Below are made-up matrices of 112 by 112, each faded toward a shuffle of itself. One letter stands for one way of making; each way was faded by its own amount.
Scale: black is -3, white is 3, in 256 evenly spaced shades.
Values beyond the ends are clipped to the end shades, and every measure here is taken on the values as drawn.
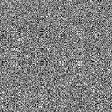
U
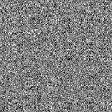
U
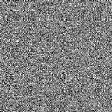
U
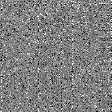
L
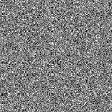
U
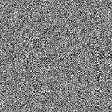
U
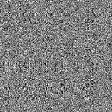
U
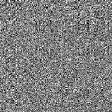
U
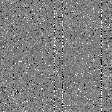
L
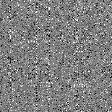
L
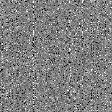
L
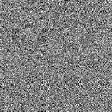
U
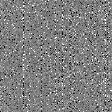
L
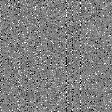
L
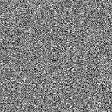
U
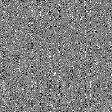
L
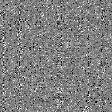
L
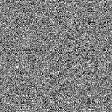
U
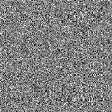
U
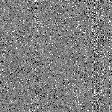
L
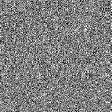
U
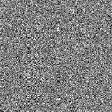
U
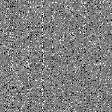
L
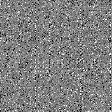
L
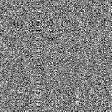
U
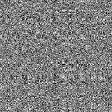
U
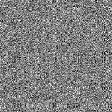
U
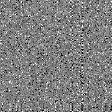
L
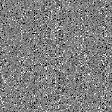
L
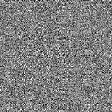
U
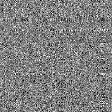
U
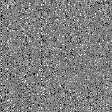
L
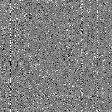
L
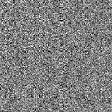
U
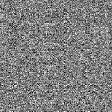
U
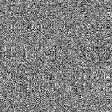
U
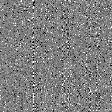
L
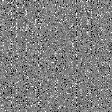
L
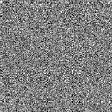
U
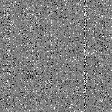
L
